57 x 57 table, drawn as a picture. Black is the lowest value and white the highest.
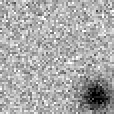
The bottom right is the ninth with the lowest average. No regular stripes run through it. Neither half mirrors the other. The values are skewed, with a long tail toward low values. A single dip lies in the bottom right. No single row or column stands out from its neighbours.
